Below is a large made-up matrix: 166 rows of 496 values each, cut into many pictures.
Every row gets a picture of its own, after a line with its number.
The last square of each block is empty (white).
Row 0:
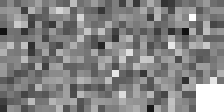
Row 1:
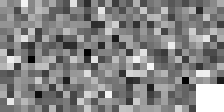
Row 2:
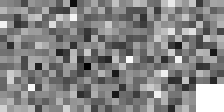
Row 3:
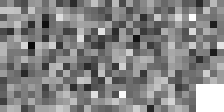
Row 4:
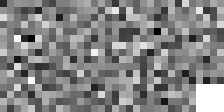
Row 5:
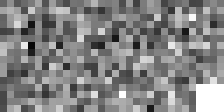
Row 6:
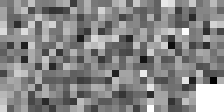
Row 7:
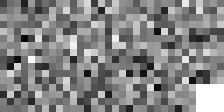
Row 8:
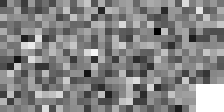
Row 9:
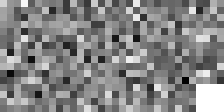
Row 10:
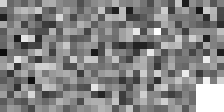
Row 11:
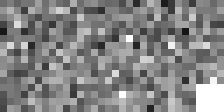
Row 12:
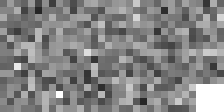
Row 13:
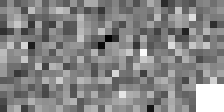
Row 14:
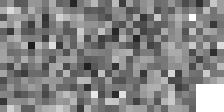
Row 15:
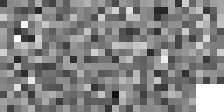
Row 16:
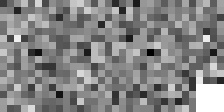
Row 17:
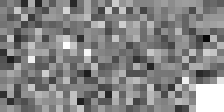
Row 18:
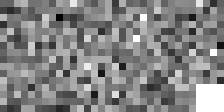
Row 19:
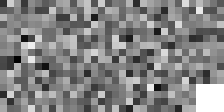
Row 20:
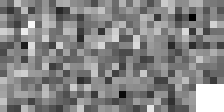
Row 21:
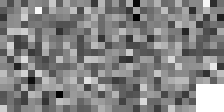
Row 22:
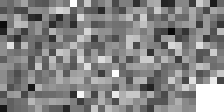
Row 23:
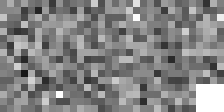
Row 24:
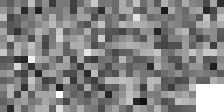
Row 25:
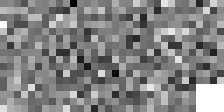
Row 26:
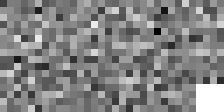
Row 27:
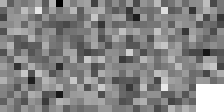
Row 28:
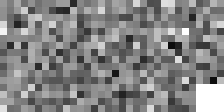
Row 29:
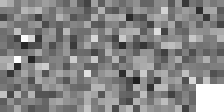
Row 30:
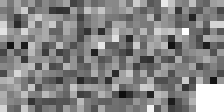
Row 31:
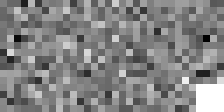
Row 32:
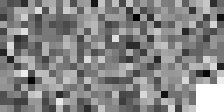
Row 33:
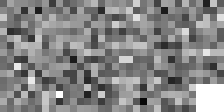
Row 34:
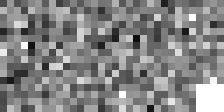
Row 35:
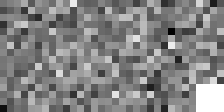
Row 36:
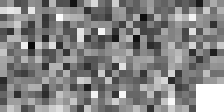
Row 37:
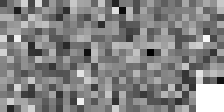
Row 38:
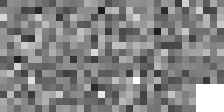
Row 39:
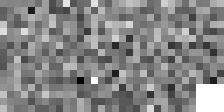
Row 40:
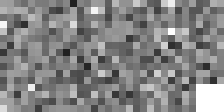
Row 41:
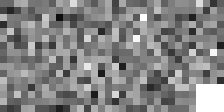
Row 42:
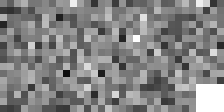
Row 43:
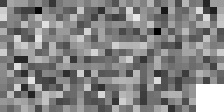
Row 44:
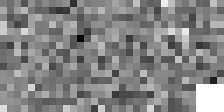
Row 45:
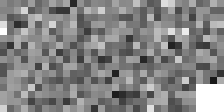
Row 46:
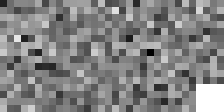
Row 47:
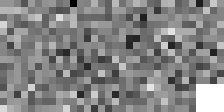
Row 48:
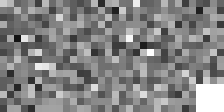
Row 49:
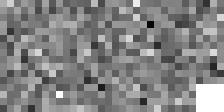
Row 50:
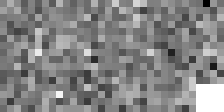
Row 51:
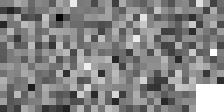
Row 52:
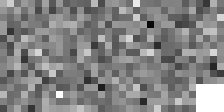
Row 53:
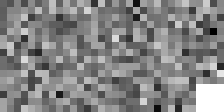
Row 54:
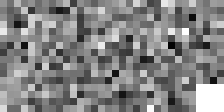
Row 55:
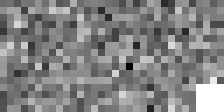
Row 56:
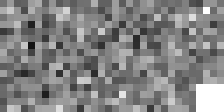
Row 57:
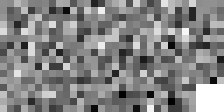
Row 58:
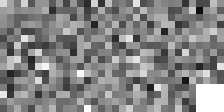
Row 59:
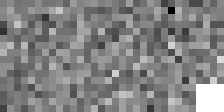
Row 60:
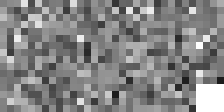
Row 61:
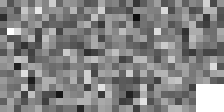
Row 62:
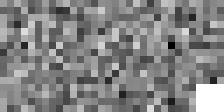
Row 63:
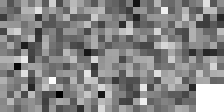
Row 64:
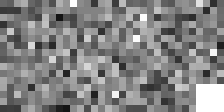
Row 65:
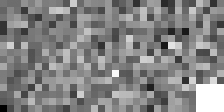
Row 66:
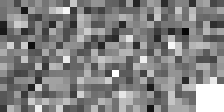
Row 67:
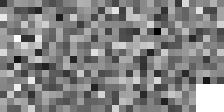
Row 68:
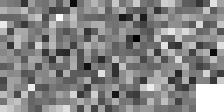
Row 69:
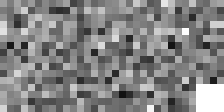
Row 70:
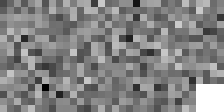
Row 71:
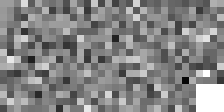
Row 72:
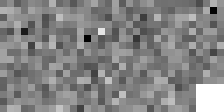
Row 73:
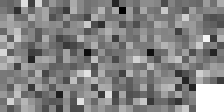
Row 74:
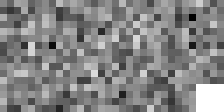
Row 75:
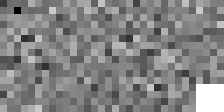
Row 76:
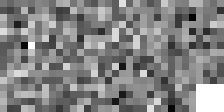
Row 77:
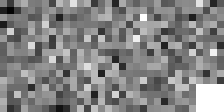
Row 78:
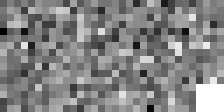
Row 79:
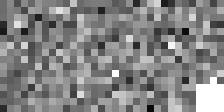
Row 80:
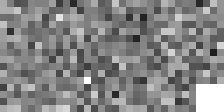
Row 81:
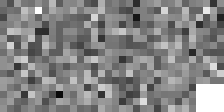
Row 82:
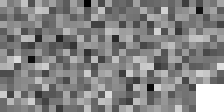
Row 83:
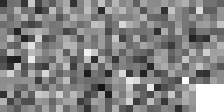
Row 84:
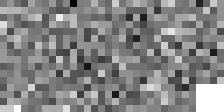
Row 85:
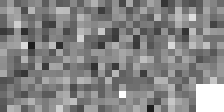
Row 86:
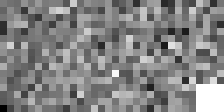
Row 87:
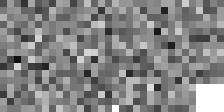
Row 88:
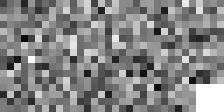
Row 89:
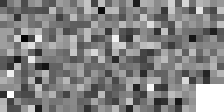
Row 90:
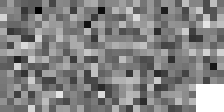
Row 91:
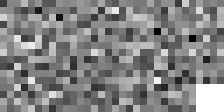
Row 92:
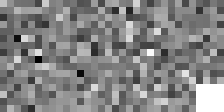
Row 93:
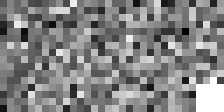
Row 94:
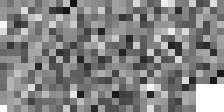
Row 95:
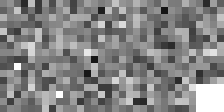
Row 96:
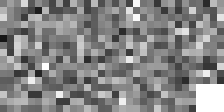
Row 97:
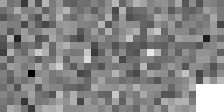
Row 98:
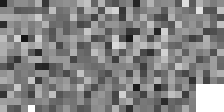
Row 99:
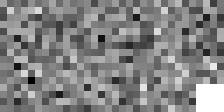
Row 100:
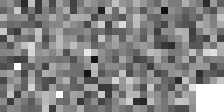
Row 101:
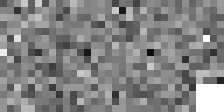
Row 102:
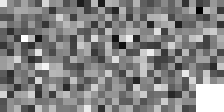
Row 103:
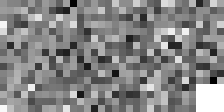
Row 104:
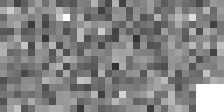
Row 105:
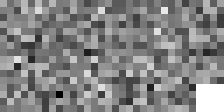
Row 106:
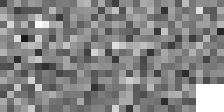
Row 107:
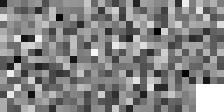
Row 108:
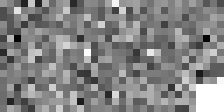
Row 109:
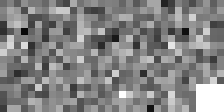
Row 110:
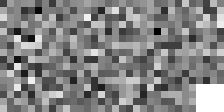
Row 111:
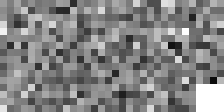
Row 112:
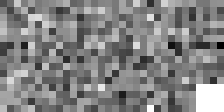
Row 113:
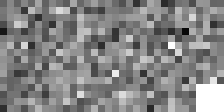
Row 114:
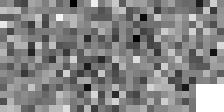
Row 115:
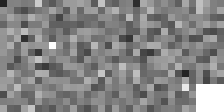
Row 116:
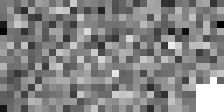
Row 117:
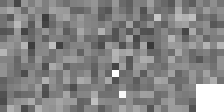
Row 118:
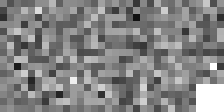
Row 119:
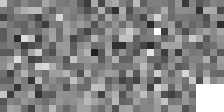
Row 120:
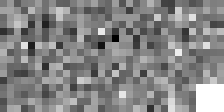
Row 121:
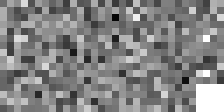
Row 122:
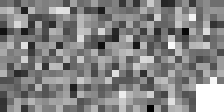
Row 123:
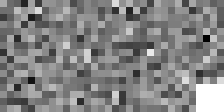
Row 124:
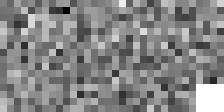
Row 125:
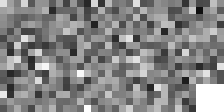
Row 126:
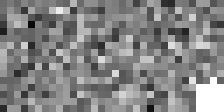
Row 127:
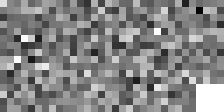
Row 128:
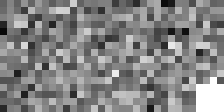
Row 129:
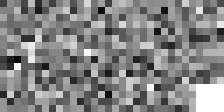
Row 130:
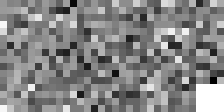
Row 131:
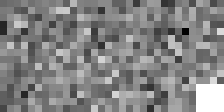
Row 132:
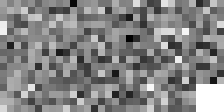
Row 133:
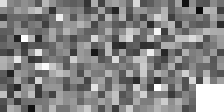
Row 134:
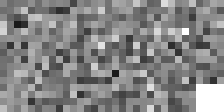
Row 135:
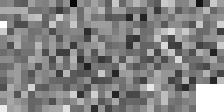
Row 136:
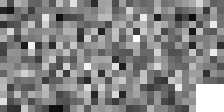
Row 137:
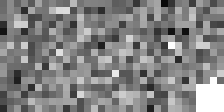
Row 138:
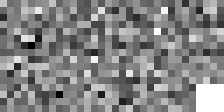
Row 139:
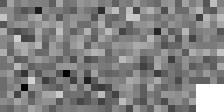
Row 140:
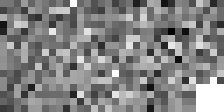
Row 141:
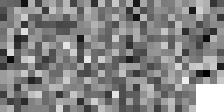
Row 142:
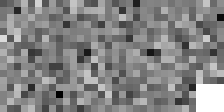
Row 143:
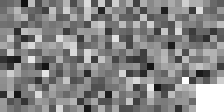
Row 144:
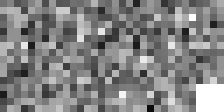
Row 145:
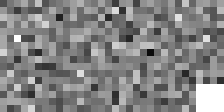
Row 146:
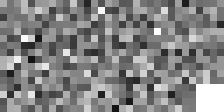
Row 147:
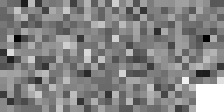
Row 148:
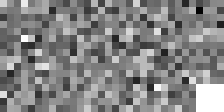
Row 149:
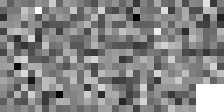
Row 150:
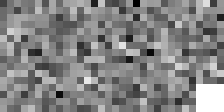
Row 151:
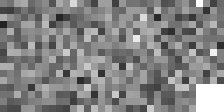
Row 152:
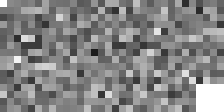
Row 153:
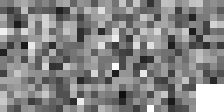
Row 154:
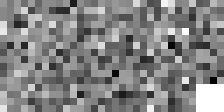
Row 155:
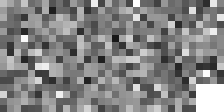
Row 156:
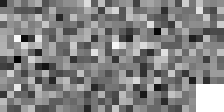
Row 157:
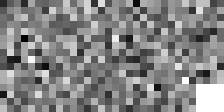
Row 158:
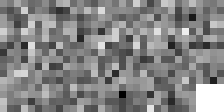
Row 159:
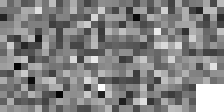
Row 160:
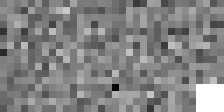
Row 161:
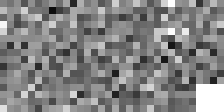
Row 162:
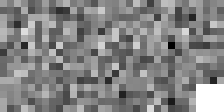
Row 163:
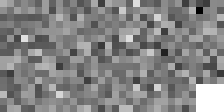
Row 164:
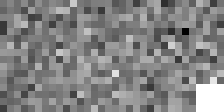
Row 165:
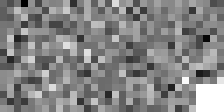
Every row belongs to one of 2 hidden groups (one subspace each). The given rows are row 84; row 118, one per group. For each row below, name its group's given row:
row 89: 118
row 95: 118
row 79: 84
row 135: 84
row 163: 118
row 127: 118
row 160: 84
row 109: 84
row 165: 118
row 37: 118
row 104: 84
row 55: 84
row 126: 84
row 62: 84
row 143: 118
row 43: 118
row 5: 84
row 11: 84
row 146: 118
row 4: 118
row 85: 84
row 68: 84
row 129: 118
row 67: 118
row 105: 118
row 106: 118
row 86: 84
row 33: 118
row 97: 118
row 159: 118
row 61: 118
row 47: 84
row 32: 118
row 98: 118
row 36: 84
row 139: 118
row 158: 84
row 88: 118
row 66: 84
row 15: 118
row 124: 84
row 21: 118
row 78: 84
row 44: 84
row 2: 84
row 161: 84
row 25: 84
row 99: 118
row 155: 118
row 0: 84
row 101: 118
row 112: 84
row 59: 84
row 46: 118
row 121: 118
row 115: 118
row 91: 118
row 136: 84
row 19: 118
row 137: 84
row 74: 84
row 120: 84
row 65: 84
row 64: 84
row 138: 118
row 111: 84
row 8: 118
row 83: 118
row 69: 84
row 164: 84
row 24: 118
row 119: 118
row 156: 118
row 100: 118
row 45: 84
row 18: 84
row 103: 84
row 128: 84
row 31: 118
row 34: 84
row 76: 84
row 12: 118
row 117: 84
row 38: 118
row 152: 118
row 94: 84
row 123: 118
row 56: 84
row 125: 118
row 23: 118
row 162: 84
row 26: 118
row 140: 84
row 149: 118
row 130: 84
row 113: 84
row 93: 84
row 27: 118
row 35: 84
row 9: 118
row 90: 118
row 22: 84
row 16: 118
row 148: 118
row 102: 118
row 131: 84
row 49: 118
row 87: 118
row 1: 118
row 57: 84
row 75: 118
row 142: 118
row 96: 118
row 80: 84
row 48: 118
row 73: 118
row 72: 84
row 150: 118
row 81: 118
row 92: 118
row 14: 84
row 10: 118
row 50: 118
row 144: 84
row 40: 84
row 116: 84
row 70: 118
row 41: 84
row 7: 118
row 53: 118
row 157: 118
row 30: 84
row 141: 118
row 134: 84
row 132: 84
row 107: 118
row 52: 118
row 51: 84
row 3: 84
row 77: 84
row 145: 118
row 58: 118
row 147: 118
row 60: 118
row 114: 84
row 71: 118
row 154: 84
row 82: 118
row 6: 84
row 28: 84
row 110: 118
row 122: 84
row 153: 84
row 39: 84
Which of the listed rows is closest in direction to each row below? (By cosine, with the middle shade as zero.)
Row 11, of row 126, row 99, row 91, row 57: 126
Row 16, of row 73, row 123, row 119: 73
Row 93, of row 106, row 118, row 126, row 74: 126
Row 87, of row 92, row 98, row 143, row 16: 143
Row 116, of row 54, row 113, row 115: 113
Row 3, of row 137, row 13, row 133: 13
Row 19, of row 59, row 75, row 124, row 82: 75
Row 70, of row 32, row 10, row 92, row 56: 32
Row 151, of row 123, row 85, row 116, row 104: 116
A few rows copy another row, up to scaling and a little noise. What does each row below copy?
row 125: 58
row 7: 88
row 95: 100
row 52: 49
